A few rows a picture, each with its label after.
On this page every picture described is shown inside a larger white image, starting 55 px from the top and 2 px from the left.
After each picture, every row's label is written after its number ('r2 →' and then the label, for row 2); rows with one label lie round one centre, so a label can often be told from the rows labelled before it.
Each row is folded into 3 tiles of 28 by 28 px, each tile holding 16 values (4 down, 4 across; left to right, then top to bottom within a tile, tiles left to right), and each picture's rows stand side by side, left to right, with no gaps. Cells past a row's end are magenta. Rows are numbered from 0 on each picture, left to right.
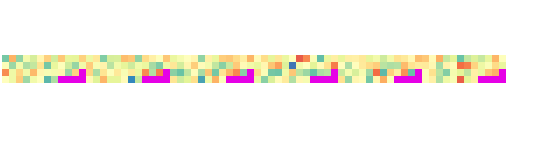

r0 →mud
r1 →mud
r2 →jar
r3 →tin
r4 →jar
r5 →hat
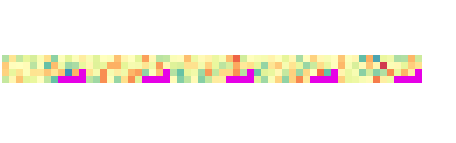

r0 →mud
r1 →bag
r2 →jar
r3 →jar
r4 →hat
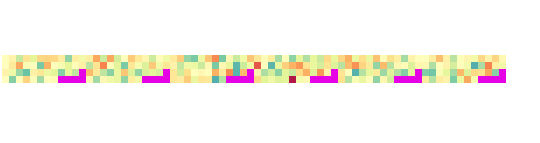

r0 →tin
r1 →tin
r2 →mud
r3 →hat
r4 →tin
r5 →jar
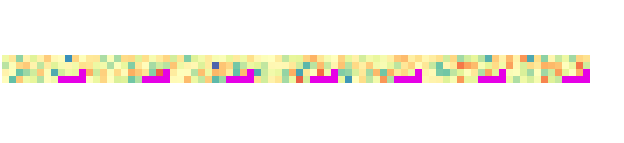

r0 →tin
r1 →mud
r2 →mud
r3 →jar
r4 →jar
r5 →hat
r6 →hat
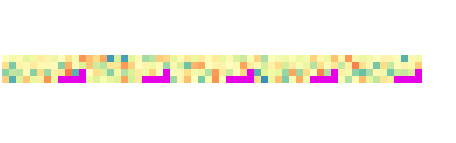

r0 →jar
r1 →hat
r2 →bag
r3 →jar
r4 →tin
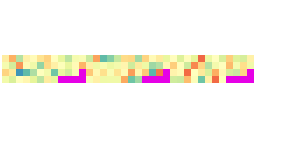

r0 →tin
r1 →mud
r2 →bag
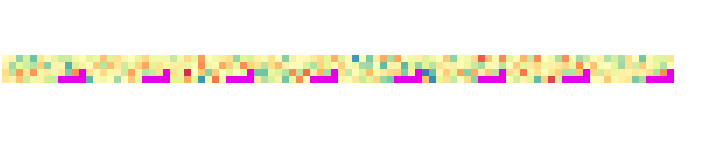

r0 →mud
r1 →bag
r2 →bag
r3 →jar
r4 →mud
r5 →jar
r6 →bag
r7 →mud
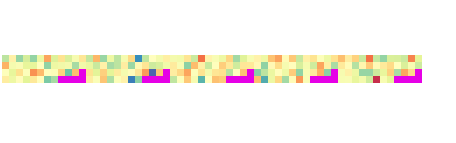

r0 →mud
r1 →mud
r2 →bag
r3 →jar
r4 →hat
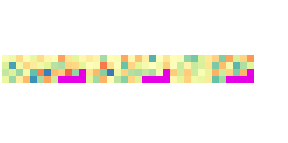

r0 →jar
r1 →tin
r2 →mud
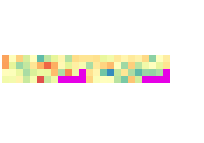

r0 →hat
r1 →tin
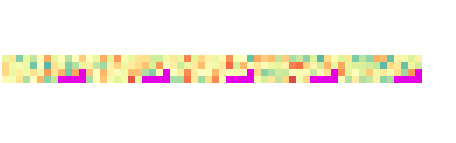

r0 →mud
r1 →bag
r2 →bag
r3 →hat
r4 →mud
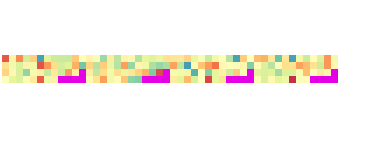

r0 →hat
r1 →mud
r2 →hat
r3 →hat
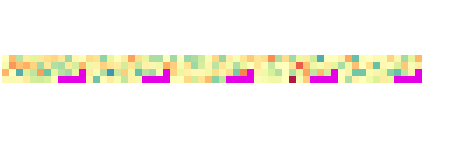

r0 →tin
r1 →tin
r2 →mud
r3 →hat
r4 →tin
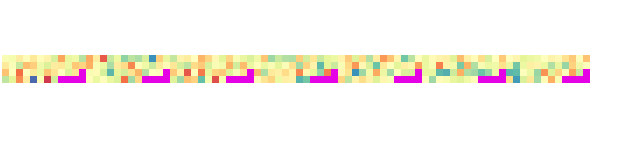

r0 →bag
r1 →hat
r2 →bag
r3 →mud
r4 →tin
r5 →tin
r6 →jar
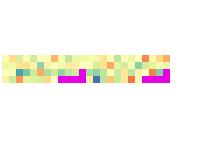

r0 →tin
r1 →jar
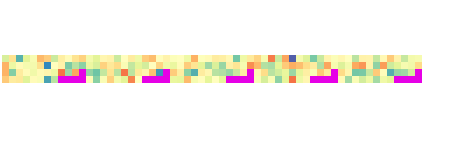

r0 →mud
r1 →jar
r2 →tin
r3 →hat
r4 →tin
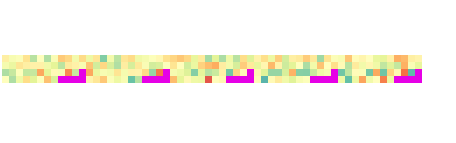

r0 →jar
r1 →mud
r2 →hat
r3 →tin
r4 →jar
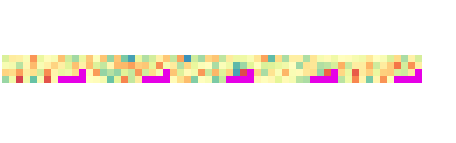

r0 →bag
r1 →hat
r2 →mud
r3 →mud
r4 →bag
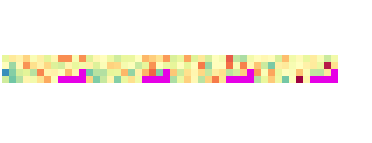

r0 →jar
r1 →jar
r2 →bag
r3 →bag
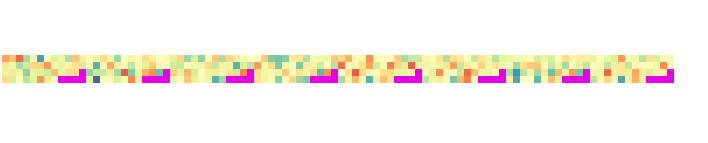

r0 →hat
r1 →jar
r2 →mud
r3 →mud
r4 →bag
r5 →bag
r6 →jar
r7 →bag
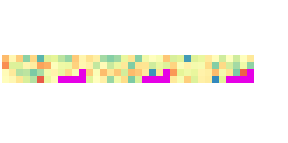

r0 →hat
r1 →mud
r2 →mud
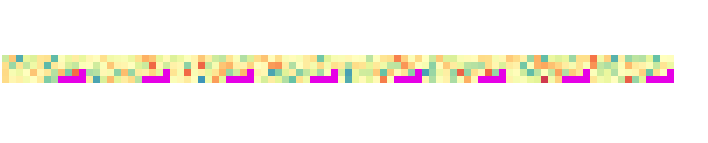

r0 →mud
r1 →jar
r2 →bag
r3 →tin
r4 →jar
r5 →jar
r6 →hat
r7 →hat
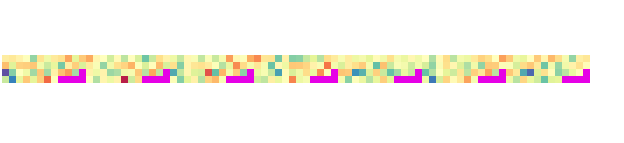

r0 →jar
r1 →hat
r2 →jar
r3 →hat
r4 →tin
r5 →jar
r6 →tin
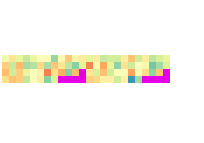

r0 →mud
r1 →mud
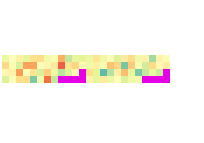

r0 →bag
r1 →tin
